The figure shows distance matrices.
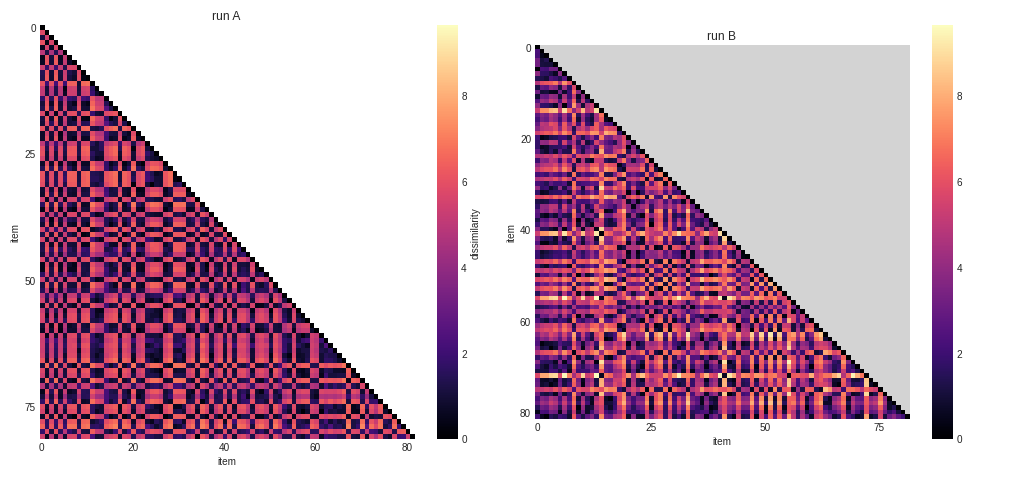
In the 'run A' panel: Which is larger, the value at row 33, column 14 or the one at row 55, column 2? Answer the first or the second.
the first
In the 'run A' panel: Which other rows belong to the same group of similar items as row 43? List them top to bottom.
0, 2, 4, 6, 7, 9, 10, 14, 15, 16, 18, 19, 21, 22, 27, 28, 32, 33, 35, 36, 38, 39, 41, 44, 45, 47, 48, 49, 51, 52, 55, 59, 60, 67, 70, 72, 73, 74, 77, 80
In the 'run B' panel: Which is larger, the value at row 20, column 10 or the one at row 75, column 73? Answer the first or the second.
the second
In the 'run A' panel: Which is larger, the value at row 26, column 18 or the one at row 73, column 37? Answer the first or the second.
the first
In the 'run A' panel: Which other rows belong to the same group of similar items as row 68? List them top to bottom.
1, 3, 5, 8, 11, 12, 13, 17, 20, 23, 24, 25, 26, 29, 30, 31, 34, 37, 40, 42, 46, 50, 53, 54, 56, 57, 58, 61, 62, 63, 64, 65, 66, 69, 71, 75, 76, 78, 79, 81
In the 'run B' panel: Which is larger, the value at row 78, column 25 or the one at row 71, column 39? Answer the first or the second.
the second
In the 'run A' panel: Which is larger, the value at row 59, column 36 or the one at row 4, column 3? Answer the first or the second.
the second
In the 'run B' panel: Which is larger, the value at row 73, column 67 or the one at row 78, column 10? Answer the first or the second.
the first
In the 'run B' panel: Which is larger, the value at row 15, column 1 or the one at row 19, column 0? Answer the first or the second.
the second
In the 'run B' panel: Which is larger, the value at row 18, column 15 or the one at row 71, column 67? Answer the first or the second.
the first
